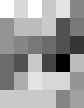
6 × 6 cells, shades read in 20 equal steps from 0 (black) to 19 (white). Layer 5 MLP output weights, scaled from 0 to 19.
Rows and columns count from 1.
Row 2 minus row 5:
3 1 -3 -1 -10 -2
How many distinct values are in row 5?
5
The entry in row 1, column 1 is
19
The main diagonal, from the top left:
19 14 9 5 16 12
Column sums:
72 74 89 74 55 60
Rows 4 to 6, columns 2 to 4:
6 15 5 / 13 17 16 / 15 15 15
